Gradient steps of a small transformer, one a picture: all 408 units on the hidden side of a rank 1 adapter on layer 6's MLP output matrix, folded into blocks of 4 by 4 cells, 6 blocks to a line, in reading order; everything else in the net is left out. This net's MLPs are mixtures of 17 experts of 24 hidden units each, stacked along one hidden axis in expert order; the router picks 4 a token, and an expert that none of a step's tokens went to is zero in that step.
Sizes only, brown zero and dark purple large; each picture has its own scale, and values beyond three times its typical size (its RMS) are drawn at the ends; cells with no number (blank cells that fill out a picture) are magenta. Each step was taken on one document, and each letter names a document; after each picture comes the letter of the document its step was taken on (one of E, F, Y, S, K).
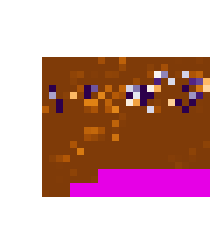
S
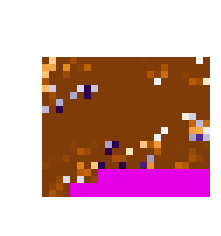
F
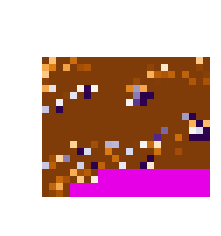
F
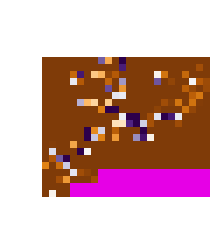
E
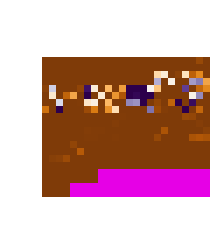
S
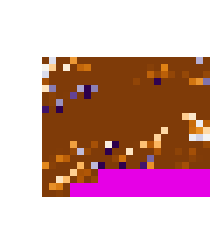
F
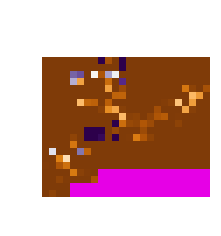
E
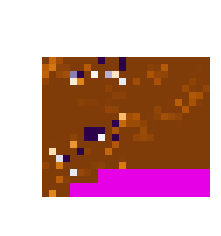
E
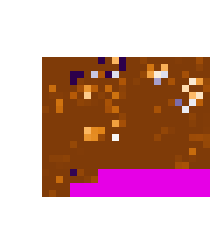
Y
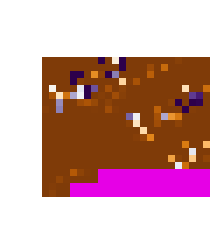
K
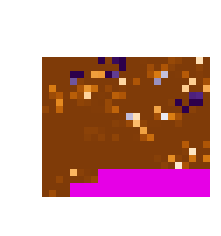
K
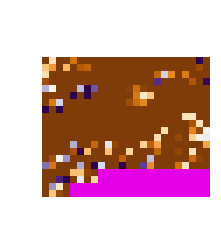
F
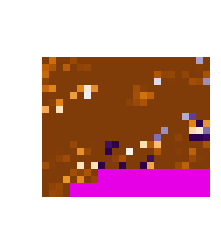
F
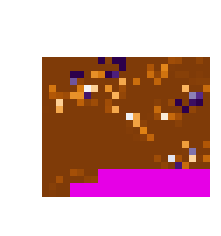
K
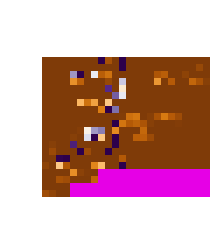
E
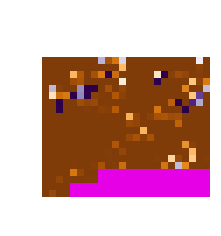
K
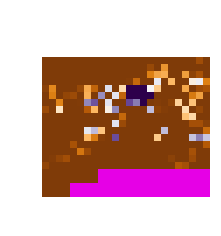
S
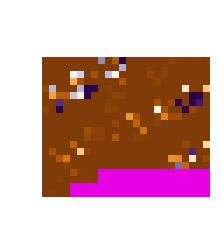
K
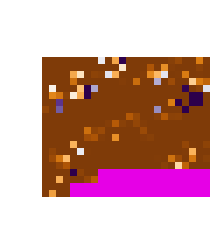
K
